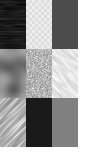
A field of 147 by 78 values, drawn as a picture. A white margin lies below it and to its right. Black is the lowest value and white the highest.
It is made of 3 by 3 panels. Panel 1,1: very low, streaked across, faint in contrast. Panel 1,2: very high, checkered, faint in contrast. Panel 1,3: low, flat. Panel 2,1: middling, smooth. Panel 2,2: high, fine-grained. Panel 2,3: very high, slanting down to the right, faint in contrast. Panel 3,1: high, slanting up to the right. Panel 3,2: very low, flat. Panel 3,3: middling, flat.
